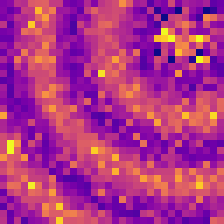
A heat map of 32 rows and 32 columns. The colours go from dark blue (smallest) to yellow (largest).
On average the colour sits 40% of the way up the scale. Concentric rings centre on the top right. In the top right lies a patch that is rougher than the rest. No overall slope runs across the table. Neither half mirrors the other. Values change most from cell to cell in the top right.
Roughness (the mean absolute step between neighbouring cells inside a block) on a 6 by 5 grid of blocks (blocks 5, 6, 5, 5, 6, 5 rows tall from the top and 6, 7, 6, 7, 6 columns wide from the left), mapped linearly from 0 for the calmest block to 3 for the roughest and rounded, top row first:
11022 | 10123 | 01101 | 10111 | 11111 | 11111
